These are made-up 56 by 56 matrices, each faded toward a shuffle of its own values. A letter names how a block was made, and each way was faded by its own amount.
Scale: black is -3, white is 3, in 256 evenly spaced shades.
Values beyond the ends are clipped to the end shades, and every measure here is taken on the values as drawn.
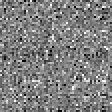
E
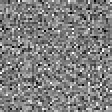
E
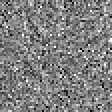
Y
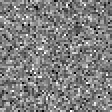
Y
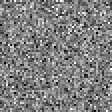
Y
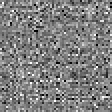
E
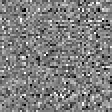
E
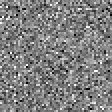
Y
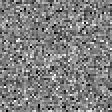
Y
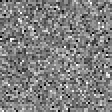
Y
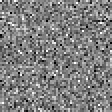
Y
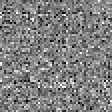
E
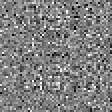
E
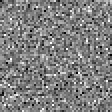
Y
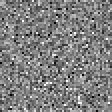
Y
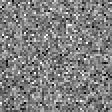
Y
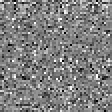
E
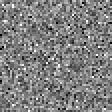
Y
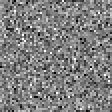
Y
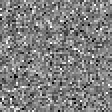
Y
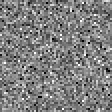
Y
